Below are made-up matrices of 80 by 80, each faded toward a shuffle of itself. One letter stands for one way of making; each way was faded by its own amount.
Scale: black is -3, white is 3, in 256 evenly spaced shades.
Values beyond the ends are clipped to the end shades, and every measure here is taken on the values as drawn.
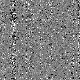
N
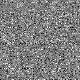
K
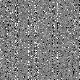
N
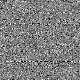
K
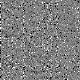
N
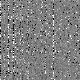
N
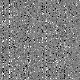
N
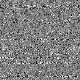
K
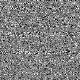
K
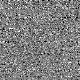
K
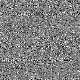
K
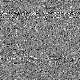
K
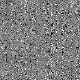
N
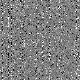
N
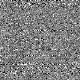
K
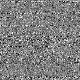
K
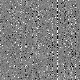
N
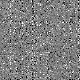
N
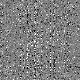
N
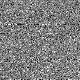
K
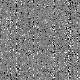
N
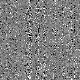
N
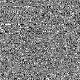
K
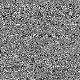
K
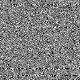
K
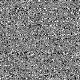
K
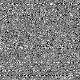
K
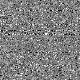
K
